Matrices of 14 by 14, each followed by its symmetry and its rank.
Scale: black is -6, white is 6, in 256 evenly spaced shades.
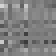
neither, rank two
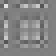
symmetric, rank one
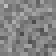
symmetric, full rank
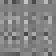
neither, rank two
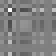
symmetric, rank one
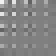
symmetric, rank one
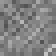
symmetric, full rank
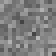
symmetric, full rank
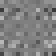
neither, rank two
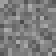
symmetric, full rank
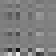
neither, rank one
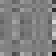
neither, rank one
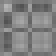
symmetric, rank one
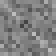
symmetric, full rank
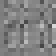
neither, rank two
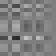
neither, rank one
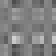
neither, rank one
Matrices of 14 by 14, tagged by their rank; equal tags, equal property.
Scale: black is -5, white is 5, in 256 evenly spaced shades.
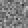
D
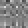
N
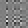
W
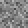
D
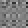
N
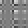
W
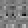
N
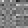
N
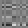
W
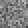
D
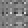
N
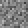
D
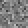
D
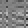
N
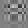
W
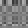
W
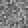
D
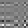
W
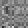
N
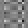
W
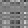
W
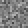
D
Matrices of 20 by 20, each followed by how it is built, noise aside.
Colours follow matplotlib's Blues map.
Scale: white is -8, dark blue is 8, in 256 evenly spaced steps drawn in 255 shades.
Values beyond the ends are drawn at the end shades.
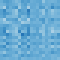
low rank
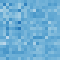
low rank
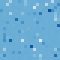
sparse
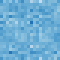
low rank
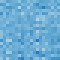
low rank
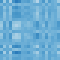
low rank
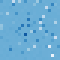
sparse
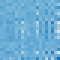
low rank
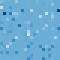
sparse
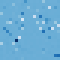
sparse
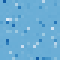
sparse
